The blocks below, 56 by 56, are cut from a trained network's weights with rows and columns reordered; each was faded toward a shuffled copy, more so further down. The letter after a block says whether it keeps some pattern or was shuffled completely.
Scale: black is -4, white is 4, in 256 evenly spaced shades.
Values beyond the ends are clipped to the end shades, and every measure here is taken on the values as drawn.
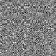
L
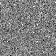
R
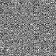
L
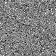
R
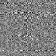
L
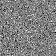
R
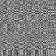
L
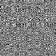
L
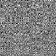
L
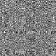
L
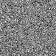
R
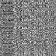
L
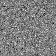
R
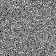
R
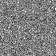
R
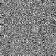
L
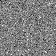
R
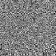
L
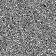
R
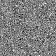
R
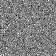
R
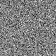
R
